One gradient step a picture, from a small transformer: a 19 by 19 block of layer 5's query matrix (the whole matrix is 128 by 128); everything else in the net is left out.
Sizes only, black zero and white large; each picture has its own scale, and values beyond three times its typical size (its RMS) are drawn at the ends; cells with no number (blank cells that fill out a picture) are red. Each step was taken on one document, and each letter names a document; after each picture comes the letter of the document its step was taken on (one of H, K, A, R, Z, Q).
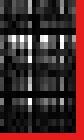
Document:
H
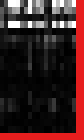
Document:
H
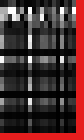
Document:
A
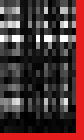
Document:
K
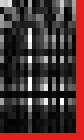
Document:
A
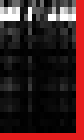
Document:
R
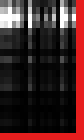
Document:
R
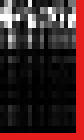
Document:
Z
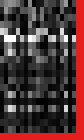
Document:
R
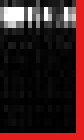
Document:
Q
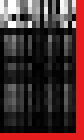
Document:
Q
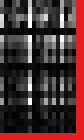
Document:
H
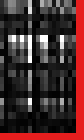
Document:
H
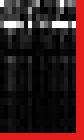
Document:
Z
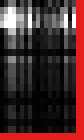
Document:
Q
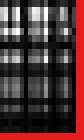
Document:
Q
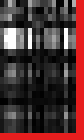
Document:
R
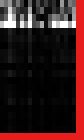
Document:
Z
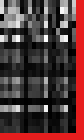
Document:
K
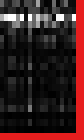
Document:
H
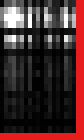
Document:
Q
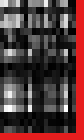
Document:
R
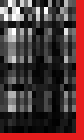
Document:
Q
